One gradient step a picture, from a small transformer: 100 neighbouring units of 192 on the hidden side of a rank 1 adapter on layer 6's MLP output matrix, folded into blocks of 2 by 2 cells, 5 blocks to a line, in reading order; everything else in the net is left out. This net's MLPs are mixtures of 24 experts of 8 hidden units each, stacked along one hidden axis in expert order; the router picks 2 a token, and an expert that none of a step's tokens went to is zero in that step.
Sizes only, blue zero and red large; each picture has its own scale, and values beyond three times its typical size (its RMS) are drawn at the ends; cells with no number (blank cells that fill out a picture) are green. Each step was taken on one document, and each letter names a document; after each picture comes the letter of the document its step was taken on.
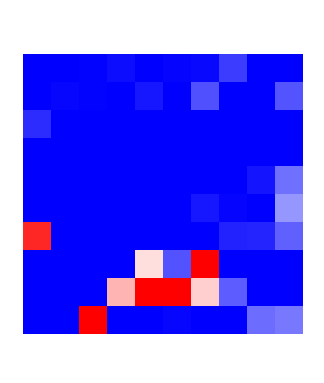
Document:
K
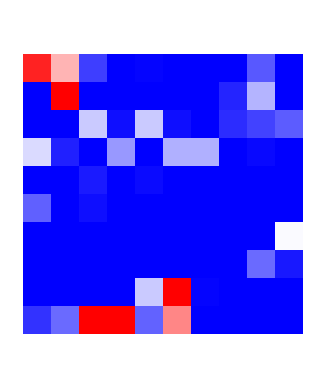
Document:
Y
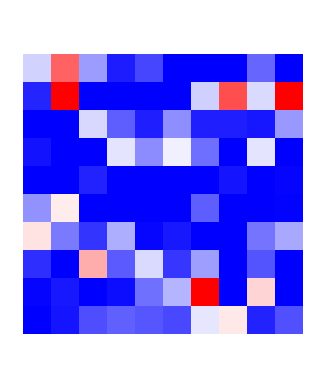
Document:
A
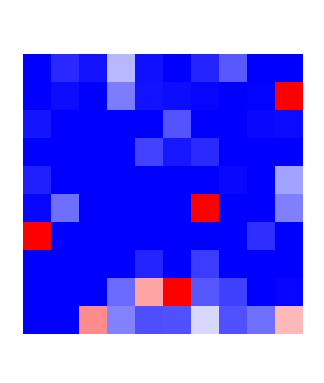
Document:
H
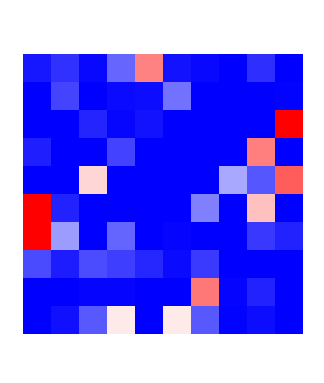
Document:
A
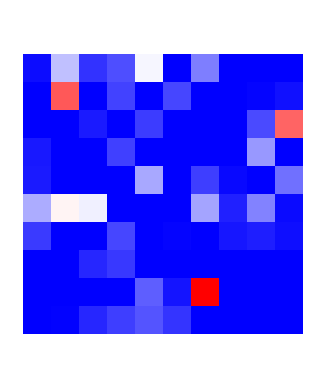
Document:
H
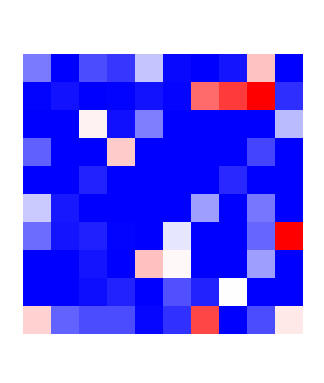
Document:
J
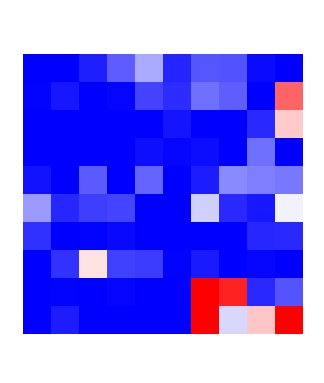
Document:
H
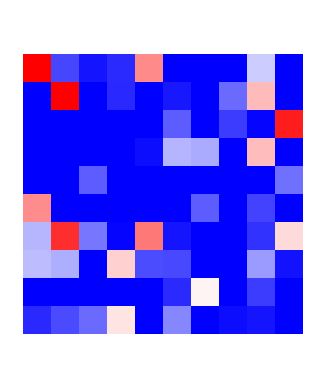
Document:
Y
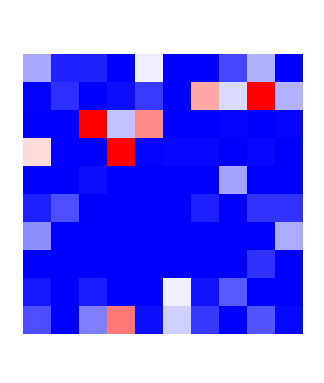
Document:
J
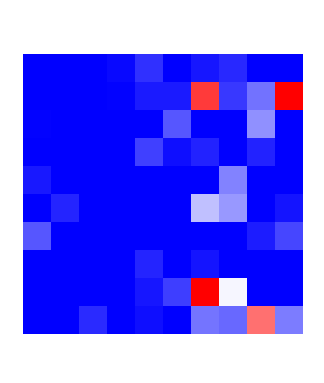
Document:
H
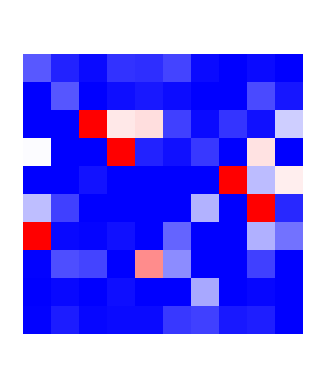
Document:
A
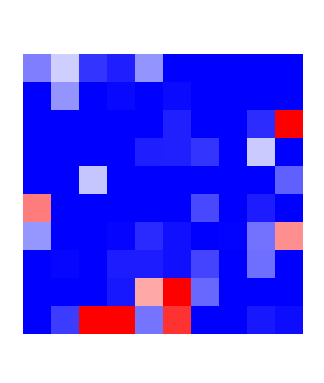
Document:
Y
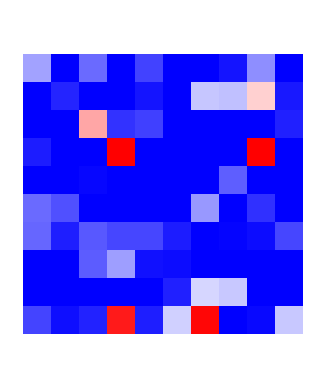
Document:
J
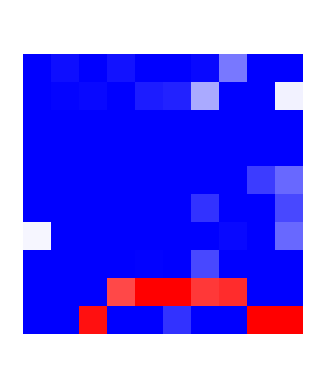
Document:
K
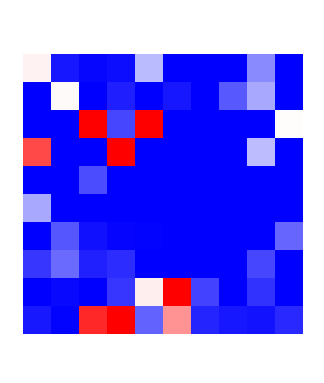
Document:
Y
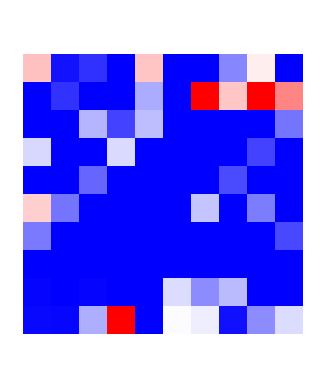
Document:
J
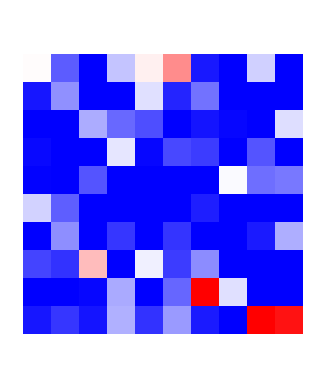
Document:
A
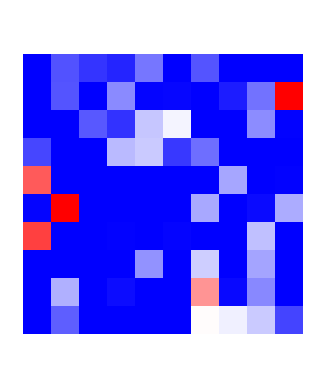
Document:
H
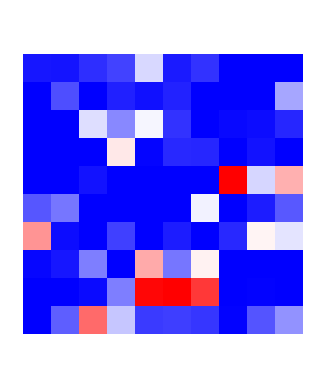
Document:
A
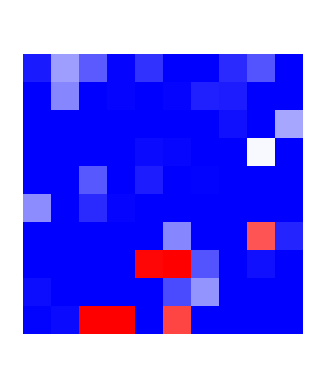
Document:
Y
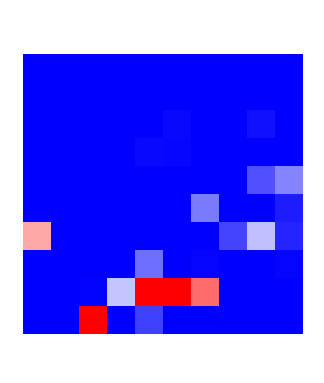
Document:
K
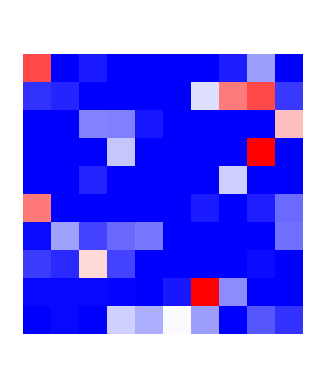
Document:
J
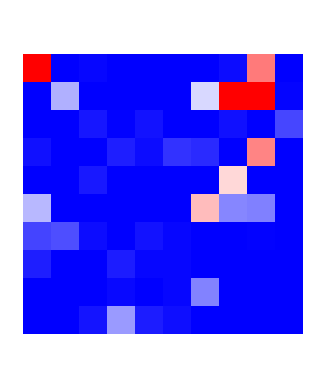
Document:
J
